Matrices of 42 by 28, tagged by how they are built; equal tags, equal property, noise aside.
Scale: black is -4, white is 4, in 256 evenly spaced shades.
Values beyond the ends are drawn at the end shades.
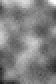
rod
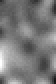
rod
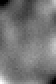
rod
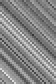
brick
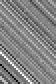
brick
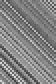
brick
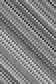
brick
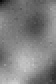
rod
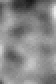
rod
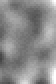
rod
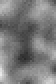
rod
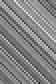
brick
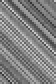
brick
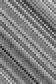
brick
